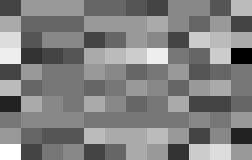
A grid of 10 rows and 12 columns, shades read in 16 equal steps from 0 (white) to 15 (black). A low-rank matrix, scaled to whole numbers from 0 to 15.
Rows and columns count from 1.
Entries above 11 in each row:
0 0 0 2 0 0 1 0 1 1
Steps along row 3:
up down same up down down up up down up up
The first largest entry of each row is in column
1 12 5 12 1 2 1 1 12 9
